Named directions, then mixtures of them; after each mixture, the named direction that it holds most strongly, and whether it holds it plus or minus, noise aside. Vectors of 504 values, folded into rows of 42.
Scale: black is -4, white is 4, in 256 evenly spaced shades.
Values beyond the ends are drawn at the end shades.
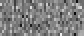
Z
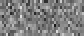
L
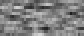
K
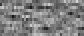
K, plus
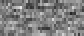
K, plus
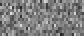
L, minus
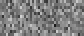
L, plus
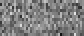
Z, minus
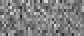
L, minus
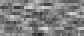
K, minus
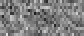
L, plus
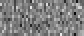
Z, plus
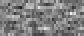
K, minus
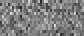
L, minus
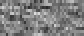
K, plus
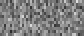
Z, minus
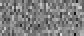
Z, plus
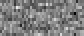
Z, plus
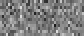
L, plus
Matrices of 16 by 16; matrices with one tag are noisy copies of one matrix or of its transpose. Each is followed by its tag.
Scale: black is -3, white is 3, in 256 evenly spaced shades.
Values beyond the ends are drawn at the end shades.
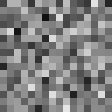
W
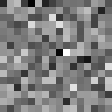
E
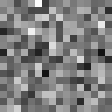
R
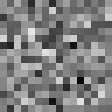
R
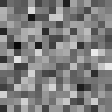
W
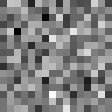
W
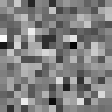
R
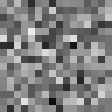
R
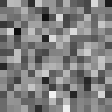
W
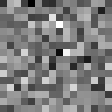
E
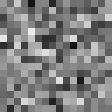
R
